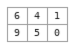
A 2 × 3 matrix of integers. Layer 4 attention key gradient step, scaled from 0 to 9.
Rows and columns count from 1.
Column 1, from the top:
6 9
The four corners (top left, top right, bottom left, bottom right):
6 1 9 0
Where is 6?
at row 1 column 1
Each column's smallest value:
6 4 0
